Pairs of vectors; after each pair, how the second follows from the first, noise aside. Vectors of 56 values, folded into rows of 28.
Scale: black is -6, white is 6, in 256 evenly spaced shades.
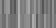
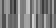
scaled up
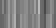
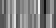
scaled up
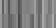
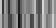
scaled up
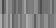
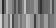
scaled up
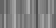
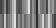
scaled up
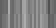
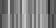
scaled up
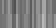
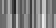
scaled up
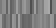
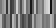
scaled up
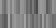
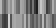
scaled up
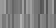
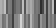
scaled up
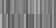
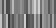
scaled up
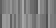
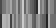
scaled up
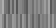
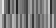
scaled up
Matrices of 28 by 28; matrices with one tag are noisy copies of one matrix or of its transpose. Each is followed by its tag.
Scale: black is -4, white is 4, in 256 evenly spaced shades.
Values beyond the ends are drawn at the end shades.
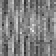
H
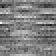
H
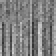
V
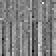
V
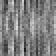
H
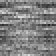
H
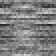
H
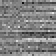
V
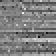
V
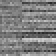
V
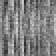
H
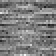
H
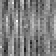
H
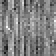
H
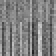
V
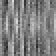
H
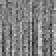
V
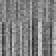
V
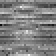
H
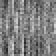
H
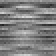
H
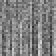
V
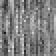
H
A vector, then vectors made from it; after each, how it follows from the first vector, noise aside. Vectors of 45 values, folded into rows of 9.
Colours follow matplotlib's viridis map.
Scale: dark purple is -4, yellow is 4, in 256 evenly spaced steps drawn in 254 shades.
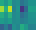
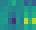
reversed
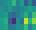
reversed
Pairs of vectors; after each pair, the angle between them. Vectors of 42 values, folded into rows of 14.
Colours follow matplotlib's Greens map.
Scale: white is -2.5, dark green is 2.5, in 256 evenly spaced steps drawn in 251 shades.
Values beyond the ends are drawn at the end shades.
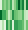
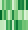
nearly parallel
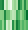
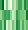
nearly parallel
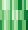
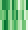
nearly opposite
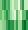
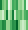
orthogonal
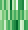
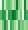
partly opposed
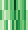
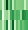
partly aligned
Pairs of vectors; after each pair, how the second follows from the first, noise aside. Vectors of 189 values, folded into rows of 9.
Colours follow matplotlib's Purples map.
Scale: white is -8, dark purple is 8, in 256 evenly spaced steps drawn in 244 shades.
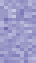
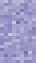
shuffled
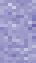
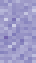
shuffled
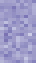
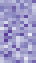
scaled up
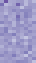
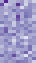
scaled up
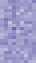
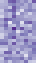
scaled up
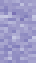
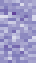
scaled up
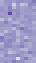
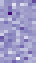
scaled up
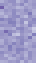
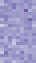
shuffled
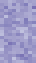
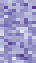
scaled up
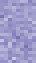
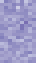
shuffled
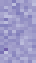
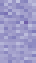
shuffled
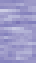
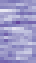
scaled up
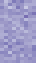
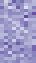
scaled up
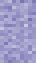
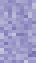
shuffled
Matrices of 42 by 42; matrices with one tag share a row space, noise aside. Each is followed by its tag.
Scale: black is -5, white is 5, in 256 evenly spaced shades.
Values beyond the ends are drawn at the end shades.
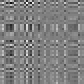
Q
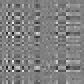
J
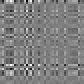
Q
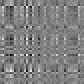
Q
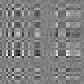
J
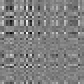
Q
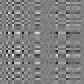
J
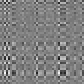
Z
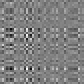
Q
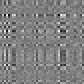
Z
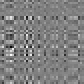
Q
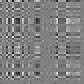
J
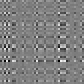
Z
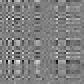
J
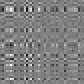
Q
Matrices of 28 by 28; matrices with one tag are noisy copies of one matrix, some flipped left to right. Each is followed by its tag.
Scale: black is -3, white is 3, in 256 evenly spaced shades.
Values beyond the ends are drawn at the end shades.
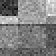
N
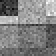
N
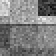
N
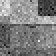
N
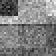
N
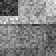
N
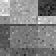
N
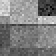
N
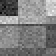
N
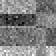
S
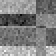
S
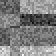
S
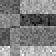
S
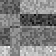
S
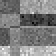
S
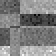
S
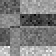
S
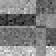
S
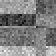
S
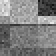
N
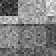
N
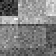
N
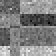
S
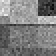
N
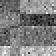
S
